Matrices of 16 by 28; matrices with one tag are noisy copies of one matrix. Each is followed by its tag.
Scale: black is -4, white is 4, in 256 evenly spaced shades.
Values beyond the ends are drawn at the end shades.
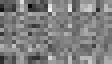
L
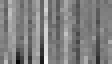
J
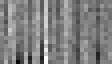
J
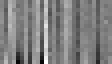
J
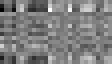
L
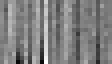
J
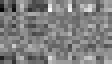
L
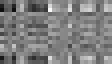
L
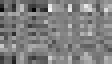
L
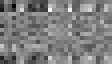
L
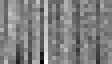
J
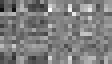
L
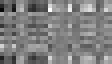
L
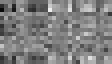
L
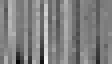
J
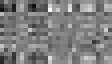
L
